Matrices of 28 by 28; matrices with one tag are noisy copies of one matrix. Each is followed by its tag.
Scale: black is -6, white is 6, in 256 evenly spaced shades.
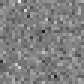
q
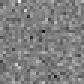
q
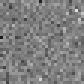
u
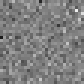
u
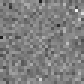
u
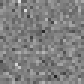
q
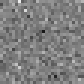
q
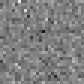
q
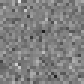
q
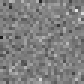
u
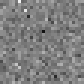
q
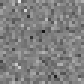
q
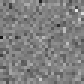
u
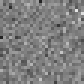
u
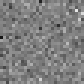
u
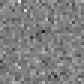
q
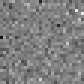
u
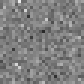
q
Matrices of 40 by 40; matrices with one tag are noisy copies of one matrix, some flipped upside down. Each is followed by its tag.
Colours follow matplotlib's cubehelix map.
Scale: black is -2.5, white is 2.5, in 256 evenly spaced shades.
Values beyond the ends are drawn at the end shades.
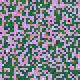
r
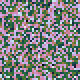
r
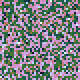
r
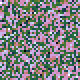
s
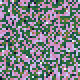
s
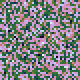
s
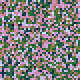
r
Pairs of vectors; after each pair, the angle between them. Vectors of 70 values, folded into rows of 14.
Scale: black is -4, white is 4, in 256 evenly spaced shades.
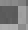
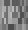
partly opposed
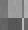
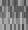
partly opposed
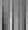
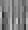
nearly parallel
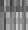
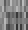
nearly opposite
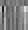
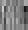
nearly opposite
